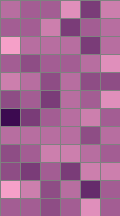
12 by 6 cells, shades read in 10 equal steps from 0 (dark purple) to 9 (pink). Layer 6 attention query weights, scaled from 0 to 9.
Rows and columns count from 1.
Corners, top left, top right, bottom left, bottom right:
6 7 5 5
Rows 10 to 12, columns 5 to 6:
7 7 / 2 5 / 8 5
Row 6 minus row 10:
0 2 -2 3 -2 1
